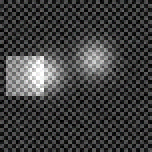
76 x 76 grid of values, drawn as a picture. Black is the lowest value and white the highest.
The middle left is the ninth with the highest average. Two bumps rise from the field. An odd patch, higher than its surroundings, sits in the middle left.
